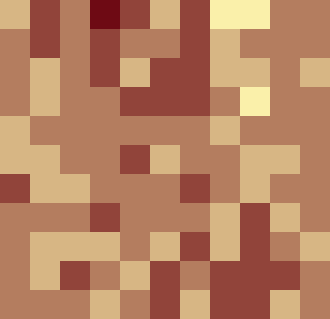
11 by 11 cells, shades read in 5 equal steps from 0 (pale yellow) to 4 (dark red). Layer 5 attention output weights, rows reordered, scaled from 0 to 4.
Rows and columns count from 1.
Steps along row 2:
up down up down same up down up same same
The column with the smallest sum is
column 8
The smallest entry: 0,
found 3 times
